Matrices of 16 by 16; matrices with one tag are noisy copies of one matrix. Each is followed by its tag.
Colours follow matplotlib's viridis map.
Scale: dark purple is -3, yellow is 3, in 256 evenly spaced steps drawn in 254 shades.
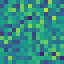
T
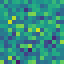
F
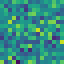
F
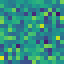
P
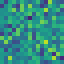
T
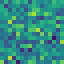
F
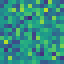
T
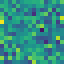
P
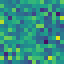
P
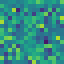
P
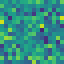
P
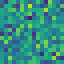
T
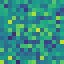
F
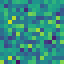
F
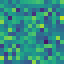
P
